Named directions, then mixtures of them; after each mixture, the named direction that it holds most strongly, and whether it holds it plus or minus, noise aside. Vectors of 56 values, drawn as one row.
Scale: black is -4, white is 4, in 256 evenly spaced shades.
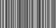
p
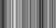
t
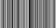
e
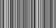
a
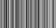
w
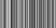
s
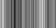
t, minus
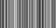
p, plus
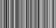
w, plus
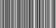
p, plus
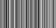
w, plus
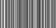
p, plus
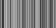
a, plus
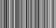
w, plus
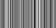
a, plus
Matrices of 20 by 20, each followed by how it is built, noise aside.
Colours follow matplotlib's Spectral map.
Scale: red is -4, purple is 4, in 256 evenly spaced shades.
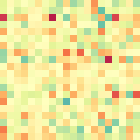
low rank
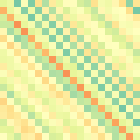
Toeplitz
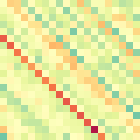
Toeplitz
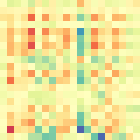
low rank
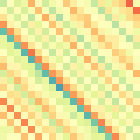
Toeplitz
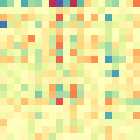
low rank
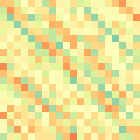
Toeplitz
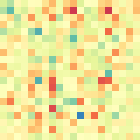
low rank
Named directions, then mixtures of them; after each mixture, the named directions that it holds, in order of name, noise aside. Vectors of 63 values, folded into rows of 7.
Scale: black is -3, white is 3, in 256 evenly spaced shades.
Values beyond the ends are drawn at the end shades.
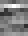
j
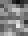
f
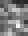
f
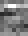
j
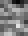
f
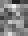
f, j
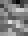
f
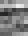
f, j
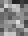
f, j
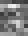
f, j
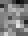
f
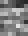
f, j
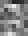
f, j
